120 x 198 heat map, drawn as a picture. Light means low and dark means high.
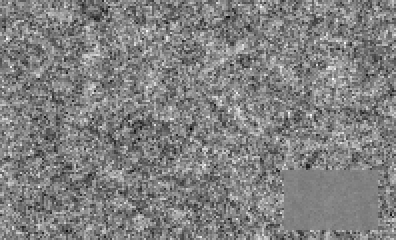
Overall the values sit about 50% of the way up the scale. There are no regular stripes. The halves do not mirror each other. There is no overall slope. The bottom right is the calmest part. In the bottom right lies a patch that is calmer than the rest.
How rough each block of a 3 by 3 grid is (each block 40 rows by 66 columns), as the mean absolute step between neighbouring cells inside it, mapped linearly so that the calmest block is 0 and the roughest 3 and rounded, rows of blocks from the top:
3 3 3 | 3 3 3 | 3 3 0
